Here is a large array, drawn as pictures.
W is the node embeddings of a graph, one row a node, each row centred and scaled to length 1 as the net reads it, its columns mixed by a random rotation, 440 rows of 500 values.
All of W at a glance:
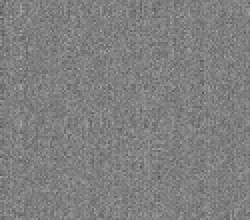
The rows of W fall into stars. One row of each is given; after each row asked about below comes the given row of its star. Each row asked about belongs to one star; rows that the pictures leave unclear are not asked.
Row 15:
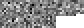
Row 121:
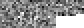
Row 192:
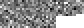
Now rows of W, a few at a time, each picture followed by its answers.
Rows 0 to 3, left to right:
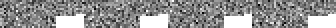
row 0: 15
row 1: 192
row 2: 15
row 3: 121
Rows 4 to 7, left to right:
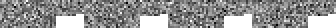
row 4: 15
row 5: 192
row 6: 15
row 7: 192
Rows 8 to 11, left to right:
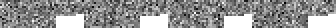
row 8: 192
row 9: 15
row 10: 15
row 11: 15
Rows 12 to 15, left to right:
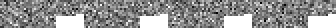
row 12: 192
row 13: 192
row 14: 192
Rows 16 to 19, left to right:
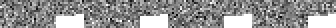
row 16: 192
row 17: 192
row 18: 15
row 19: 15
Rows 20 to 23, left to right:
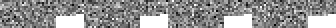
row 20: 192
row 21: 192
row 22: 15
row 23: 192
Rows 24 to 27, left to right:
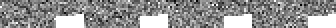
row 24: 192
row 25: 192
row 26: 192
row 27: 121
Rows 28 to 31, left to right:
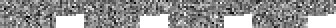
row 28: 15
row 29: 192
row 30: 192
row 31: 192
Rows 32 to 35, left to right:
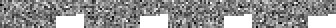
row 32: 15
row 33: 15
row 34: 15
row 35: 15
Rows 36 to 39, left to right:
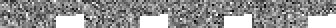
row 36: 192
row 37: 192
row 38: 15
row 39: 121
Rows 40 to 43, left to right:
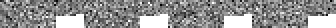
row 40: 121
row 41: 192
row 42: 15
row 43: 121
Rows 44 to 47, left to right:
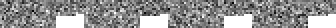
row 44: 15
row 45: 121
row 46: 121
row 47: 15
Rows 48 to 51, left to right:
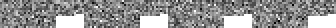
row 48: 192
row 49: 15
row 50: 121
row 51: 15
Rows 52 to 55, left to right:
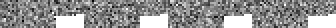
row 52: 121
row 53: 15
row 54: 15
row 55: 192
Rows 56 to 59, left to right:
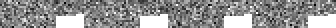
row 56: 121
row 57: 121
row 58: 15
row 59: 192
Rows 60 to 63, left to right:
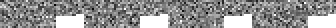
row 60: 192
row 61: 15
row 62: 192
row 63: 192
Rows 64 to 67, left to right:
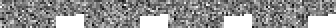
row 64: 192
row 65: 121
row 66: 121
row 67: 15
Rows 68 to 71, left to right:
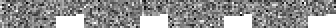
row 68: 15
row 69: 192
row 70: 192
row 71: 192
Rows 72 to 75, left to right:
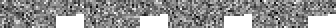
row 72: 15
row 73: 121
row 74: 15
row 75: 15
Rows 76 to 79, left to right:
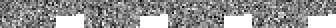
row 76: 121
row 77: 121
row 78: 15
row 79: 121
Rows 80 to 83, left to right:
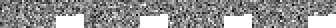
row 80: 121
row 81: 121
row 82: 15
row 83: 15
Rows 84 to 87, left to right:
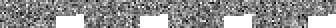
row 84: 15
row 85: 192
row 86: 192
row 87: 15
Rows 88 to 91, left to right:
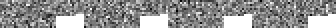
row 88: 15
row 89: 15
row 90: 121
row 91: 15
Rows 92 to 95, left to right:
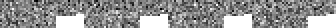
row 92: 121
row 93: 121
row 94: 192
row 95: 192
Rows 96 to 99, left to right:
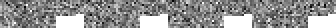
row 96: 192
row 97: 192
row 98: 192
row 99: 15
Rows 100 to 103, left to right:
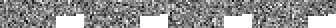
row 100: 15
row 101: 15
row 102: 192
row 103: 15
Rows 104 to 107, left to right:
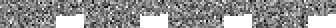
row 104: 192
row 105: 15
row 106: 192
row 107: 15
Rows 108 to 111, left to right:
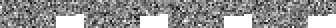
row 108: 192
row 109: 15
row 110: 15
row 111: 121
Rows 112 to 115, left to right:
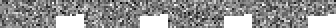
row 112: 192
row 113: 192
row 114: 15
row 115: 192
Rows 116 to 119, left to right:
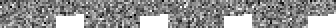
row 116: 192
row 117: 15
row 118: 15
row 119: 192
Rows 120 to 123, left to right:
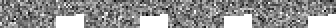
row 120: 192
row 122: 15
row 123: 121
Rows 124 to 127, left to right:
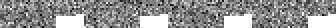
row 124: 192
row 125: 121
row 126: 15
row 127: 121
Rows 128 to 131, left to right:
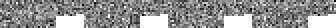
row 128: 121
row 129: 15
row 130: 121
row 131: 192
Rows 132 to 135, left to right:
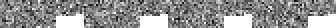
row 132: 192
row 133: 121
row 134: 121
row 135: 15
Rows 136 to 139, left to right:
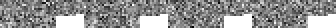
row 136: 192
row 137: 192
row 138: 192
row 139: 192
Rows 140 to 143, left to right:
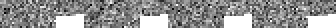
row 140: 15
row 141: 121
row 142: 15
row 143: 121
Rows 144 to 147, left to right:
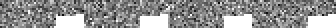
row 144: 121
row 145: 192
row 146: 192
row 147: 121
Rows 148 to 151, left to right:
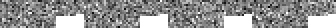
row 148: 121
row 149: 192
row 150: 121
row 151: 192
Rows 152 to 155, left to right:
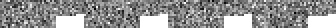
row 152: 121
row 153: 15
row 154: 121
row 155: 192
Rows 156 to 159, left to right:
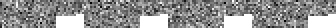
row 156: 15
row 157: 192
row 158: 121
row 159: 15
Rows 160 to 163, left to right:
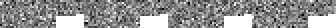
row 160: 121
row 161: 121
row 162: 121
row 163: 15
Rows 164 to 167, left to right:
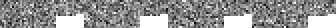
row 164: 121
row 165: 121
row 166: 15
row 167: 15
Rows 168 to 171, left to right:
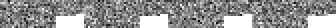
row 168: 15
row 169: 192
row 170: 192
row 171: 192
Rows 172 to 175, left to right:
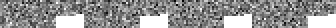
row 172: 192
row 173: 15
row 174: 192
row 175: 192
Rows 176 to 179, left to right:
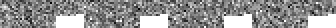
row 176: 192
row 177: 192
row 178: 192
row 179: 192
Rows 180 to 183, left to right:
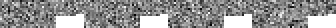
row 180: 15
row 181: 15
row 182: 121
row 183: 121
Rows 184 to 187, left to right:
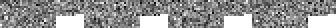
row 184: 192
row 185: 121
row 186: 192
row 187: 121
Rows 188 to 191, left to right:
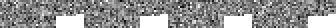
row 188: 15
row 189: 121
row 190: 121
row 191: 15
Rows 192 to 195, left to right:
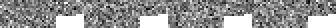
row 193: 192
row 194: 121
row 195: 121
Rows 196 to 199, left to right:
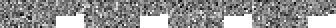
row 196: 15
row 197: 192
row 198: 121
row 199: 192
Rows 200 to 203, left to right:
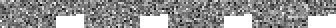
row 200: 15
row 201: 121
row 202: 15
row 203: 121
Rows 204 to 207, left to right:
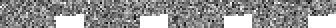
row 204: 192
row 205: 15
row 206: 121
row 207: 121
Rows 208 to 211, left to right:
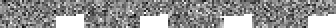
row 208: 192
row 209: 15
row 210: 121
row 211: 192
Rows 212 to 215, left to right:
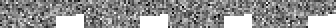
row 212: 121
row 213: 121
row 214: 15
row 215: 192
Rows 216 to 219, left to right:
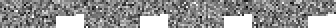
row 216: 15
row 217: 15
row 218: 121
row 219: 15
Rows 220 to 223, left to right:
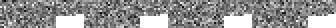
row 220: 192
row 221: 15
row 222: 15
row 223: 192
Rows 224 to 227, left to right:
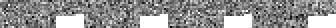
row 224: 15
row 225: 121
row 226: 121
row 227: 15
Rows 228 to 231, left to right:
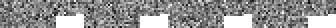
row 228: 15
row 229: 15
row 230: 192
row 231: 121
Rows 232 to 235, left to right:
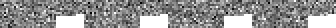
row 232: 15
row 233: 121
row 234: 15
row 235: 192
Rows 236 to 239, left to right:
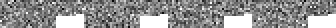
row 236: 192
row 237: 192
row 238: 15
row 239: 192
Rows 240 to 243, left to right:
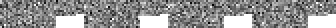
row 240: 121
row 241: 192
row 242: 192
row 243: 192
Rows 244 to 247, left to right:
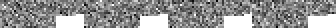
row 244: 192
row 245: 15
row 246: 192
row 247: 192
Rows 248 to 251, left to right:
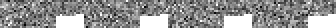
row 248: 192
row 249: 192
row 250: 192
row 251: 15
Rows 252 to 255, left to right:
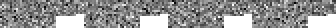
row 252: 192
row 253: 121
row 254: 192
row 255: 192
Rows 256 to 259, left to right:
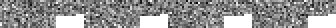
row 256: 192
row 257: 121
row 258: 15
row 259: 15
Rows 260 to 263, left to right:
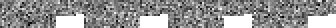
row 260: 15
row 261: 121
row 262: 121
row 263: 15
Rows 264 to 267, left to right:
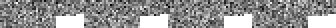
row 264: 121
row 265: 121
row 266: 121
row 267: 15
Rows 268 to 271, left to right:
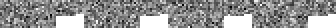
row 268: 15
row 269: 192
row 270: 192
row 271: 15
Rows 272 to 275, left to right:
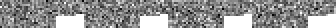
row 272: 192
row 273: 192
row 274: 15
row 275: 15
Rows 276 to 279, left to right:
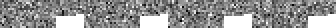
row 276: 121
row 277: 15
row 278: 15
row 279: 15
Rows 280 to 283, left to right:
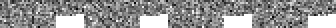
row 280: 121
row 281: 192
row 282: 121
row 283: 121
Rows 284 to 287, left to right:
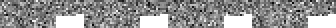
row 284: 192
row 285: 121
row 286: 192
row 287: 121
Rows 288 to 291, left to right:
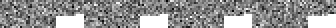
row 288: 15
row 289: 192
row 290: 15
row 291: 192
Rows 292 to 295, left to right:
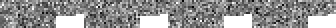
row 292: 192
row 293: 15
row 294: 192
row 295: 15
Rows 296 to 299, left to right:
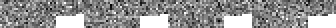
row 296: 192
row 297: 121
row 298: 192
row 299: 121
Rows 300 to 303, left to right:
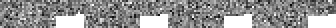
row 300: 121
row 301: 15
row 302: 15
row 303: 192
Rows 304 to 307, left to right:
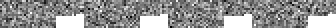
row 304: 121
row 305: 15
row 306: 121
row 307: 15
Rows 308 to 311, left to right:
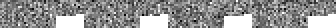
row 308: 121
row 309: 121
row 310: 15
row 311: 121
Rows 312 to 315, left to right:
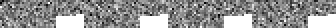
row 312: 192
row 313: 192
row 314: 15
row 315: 192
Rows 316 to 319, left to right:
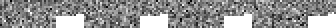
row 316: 121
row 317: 15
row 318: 15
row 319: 15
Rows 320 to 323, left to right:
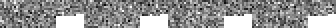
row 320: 15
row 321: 121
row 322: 121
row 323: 121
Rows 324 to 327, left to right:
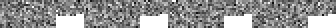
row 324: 121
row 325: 192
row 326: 15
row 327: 121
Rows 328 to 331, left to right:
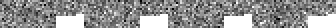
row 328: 15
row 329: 121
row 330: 15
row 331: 192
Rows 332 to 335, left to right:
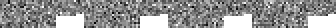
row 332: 15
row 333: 15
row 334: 192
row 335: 15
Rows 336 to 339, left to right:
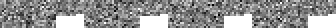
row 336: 15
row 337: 121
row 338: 15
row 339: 192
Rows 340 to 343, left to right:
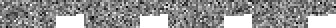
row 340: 121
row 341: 121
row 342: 192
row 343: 192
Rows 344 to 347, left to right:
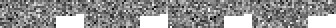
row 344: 121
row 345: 15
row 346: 15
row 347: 192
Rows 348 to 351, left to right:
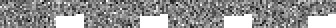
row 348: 192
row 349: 121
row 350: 192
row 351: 15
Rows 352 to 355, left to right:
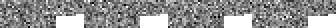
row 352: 15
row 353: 15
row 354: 15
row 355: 121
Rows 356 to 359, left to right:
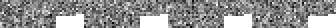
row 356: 15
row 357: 15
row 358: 192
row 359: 192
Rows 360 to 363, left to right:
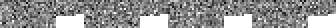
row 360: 192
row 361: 121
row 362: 121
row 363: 192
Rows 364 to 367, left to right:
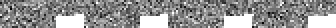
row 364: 192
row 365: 15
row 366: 121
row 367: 15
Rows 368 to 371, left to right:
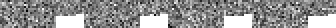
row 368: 192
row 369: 121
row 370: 121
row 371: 15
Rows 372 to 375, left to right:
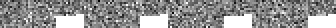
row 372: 121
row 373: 192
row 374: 15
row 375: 121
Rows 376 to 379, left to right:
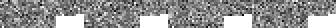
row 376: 15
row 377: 121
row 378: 121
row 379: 192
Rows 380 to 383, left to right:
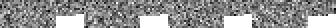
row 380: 121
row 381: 192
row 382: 192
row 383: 121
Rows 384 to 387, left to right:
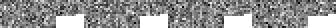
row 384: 192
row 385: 15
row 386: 15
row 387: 121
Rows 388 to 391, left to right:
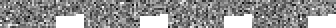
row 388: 192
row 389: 121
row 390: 15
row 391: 15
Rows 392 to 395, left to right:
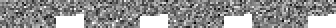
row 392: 15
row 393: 192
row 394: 15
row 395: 192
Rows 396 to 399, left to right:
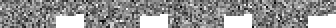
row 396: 192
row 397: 192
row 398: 121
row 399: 15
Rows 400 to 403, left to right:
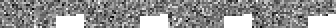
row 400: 121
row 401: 15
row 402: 192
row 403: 15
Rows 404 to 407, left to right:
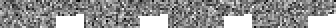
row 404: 121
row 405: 121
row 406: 15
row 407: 192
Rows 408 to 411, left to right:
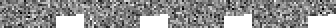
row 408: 15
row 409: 192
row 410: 15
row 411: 121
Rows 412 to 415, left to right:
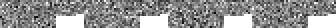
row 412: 192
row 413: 121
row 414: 192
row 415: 192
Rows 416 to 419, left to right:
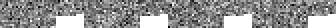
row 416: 121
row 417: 121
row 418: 15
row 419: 15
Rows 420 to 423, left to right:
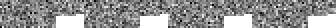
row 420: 15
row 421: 121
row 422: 15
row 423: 192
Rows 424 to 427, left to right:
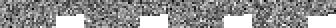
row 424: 121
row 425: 121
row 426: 192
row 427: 121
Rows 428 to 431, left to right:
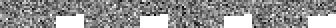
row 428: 121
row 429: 121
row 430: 15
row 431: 121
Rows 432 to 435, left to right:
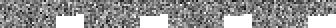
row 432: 15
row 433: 121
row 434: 192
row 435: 121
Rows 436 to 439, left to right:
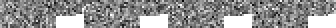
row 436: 192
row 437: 192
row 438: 192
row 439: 15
